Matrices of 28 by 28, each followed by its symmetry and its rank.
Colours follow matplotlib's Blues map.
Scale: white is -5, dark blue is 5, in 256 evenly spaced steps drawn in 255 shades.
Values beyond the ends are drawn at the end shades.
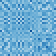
symmetric, rank three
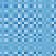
symmetric, rank one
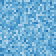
neither, full rank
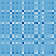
symmetric, rank one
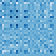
symmetric, rank three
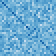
symmetric, full rank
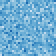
antisymmetric, full rank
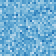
antisymmetric, full rank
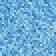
neither, full rank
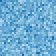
symmetric, full rank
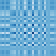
symmetric, rank one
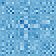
symmetric, rank three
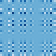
symmetric, rank one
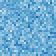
neither, full rank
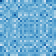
symmetric, rank three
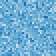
antisymmetric, full rank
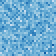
symmetric, full rank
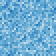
symmetric, full rank
